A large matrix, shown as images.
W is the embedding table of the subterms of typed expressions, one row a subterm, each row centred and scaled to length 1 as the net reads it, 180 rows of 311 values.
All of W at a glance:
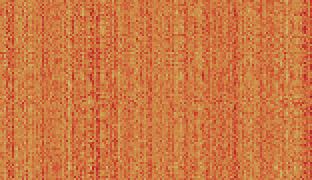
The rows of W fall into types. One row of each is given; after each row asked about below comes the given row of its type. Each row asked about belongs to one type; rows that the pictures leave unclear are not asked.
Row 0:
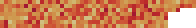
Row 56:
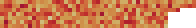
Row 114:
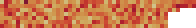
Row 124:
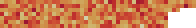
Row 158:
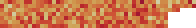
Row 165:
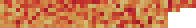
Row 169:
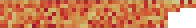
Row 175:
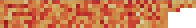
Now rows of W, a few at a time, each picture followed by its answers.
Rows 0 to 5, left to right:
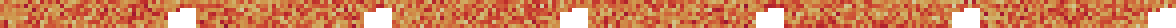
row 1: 175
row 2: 0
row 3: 165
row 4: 169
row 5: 0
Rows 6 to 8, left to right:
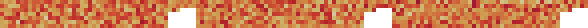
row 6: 124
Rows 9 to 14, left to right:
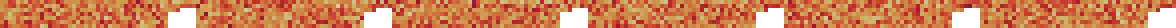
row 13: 114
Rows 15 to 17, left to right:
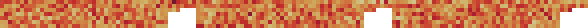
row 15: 165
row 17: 175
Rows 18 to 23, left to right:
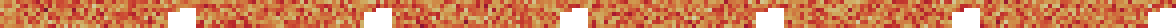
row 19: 169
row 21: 56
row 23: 114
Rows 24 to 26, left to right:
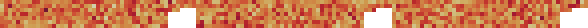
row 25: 158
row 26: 175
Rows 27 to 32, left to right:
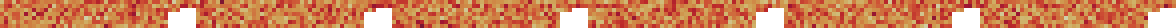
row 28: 114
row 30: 175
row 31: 114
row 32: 124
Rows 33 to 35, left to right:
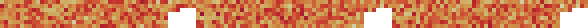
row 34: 0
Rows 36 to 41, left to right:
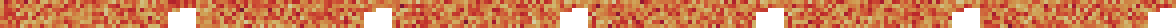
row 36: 114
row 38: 175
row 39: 56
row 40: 175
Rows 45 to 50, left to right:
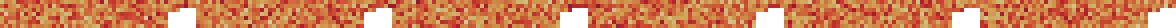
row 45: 124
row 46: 114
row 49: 56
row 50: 0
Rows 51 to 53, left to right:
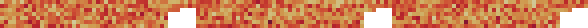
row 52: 169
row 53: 169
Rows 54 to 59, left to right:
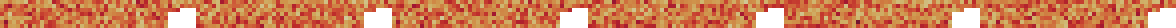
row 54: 56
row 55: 158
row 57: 158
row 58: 169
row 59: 169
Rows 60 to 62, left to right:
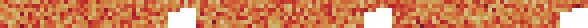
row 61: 114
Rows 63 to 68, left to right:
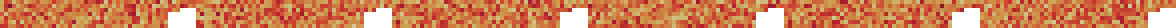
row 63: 114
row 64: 0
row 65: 56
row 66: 169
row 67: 56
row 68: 0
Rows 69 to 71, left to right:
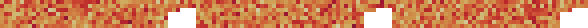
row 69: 165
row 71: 0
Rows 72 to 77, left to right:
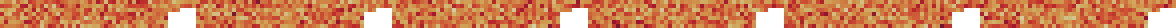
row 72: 124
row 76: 114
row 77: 124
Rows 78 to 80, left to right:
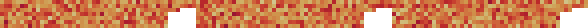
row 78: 56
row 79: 114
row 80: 124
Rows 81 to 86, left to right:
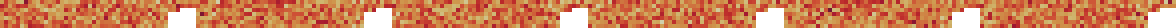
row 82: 165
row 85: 165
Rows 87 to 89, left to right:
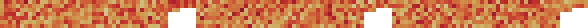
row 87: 114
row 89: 124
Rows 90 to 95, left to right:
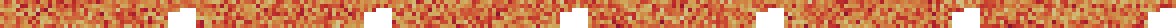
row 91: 0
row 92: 0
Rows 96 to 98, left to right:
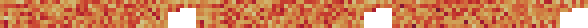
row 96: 175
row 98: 169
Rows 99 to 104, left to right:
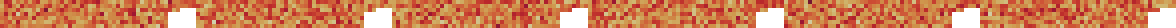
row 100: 124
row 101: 175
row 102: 114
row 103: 114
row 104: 56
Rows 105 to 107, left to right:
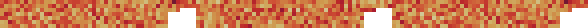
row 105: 165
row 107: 165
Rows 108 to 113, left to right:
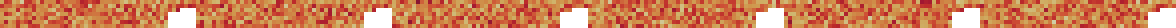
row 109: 0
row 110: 158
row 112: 56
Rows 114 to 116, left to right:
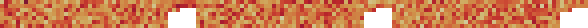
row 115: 175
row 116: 0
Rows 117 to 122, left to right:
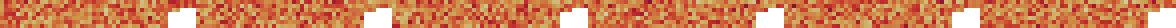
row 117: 114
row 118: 124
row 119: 158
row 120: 56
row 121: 169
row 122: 158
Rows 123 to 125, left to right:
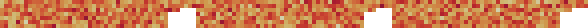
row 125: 158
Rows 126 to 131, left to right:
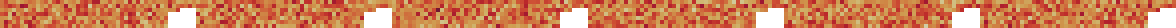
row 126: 175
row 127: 124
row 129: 158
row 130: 158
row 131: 56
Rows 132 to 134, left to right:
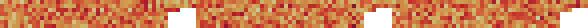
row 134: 124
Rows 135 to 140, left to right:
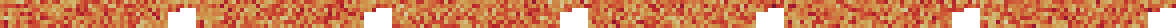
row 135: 175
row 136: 0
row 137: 158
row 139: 56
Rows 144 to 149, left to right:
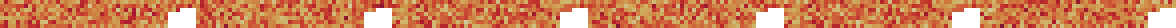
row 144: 0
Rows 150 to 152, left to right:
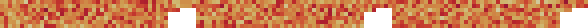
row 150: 56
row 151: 0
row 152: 158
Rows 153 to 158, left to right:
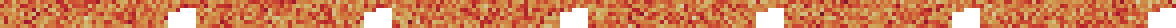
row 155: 0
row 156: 158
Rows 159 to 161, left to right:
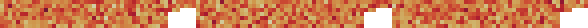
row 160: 114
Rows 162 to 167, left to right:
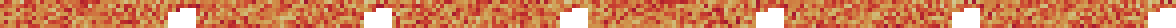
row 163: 169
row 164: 175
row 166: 169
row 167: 169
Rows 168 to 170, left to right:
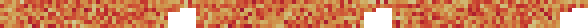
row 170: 175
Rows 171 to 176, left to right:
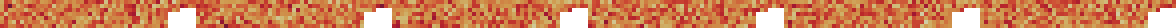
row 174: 114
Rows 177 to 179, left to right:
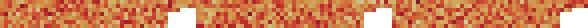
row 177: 56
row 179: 114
